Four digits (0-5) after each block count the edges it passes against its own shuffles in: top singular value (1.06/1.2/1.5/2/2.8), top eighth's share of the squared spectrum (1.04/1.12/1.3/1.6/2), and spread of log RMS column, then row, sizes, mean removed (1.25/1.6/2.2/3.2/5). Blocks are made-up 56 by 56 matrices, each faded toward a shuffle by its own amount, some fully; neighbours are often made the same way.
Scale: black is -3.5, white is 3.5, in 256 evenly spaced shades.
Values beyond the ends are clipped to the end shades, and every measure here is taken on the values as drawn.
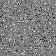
0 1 0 0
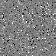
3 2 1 1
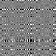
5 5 3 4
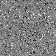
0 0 0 0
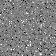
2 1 0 0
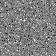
0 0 0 0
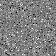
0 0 0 0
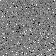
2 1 0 0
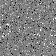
0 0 0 0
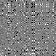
4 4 2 2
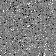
2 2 0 0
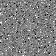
2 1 0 0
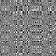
5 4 3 3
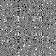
3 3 1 0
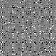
4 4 2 2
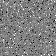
0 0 0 0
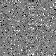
2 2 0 0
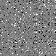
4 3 1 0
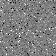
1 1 0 0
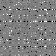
4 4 2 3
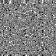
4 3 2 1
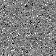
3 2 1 1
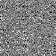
3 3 1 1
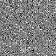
3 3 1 1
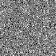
3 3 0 1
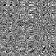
4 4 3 2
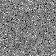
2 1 0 0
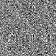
3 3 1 1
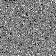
0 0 0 0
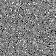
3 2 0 0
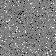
0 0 0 0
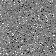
1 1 0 0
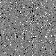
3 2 1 0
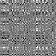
5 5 3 3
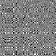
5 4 3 3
